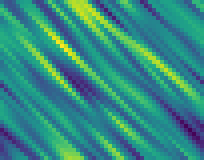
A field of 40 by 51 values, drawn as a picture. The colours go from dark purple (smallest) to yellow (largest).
The ninth with the lowest average is the bottom right. The histogram is bell-shaped. Neither half mirrors the other. No single row or column stands out from its neighbours. Streaks slant down to the right.
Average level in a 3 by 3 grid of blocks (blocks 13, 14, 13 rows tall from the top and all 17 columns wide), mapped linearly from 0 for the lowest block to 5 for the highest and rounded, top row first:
4 5 2
2 2 3
2 3 0
